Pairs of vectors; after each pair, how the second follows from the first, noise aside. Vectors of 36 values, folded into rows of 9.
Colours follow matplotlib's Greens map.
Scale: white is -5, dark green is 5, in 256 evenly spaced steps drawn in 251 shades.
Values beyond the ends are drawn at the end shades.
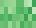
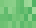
shrunk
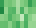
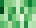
scaled up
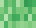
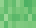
shrunk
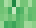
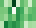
scaled up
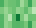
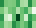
scaled up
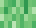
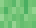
shrunk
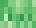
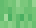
shrunk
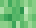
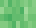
shrunk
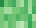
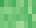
shrunk
